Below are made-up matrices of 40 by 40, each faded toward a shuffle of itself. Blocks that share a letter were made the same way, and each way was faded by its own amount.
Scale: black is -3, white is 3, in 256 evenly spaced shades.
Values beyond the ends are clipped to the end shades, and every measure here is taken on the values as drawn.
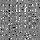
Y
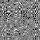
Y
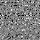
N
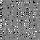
Y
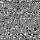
N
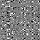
Y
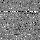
N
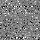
N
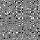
Y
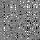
Y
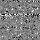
N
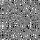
Y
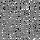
Y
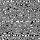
N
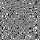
Y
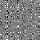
Y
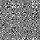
Y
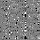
Y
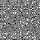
Y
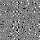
Y
